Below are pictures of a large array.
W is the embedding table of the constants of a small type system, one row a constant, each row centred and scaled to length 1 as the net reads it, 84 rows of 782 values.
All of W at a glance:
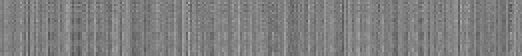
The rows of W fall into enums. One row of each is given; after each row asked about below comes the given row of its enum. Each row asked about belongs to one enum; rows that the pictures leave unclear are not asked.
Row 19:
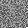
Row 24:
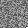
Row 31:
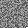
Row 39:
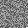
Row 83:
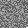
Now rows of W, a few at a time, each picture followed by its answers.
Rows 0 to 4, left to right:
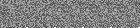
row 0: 19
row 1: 31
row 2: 83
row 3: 83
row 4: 83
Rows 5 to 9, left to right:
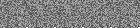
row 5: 24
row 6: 19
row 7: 19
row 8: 31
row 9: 24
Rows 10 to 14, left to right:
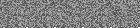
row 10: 24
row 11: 31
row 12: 39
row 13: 31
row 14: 19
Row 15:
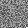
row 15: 19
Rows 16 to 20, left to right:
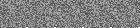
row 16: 19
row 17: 24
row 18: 83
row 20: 83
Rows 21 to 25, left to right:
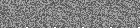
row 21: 19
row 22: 31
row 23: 39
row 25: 39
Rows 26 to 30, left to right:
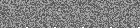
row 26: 19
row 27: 31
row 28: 83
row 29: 39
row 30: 31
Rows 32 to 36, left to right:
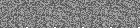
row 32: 31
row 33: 24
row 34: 39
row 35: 24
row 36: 39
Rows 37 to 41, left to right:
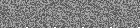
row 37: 19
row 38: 31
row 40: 39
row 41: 19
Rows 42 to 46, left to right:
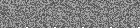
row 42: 19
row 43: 31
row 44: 39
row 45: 39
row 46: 31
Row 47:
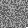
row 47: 19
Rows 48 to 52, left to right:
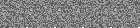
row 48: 39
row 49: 83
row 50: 83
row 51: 31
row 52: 83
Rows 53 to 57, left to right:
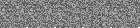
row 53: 83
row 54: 83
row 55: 39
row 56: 24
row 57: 83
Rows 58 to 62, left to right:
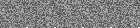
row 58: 83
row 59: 24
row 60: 19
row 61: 83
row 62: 24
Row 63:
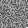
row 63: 19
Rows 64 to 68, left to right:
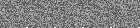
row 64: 83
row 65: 39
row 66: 24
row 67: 39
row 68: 19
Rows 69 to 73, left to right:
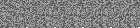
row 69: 39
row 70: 24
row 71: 24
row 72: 31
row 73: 31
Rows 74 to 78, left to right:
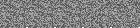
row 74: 39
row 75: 39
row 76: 39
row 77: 31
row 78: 83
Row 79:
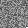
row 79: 24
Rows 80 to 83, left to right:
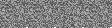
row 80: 83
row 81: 83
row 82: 24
